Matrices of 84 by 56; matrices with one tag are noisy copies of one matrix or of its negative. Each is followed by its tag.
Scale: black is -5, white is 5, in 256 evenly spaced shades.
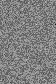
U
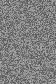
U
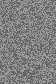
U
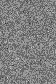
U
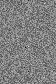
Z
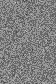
Z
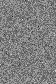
Z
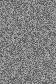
Z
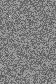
U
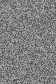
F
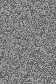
F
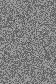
Z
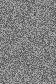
Z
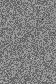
Z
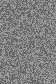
F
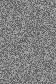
Z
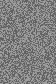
Z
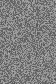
Z
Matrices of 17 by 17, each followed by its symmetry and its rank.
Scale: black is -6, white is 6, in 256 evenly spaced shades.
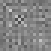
symmetric, rank three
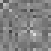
symmetric, rank three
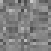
neither, rank three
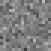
neither, full rank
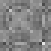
symmetric, rank three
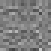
neither, rank three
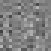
neither, rank three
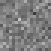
neither, full rank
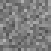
neither, full rank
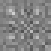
symmetric, rank three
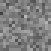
neither, full rank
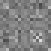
symmetric, rank three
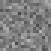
neither, full rank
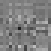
neither, rank three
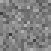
neither, full rank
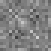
symmetric, rank three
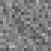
neither, full rank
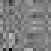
neither, rank three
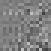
neither, rank three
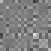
symmetric, rank three
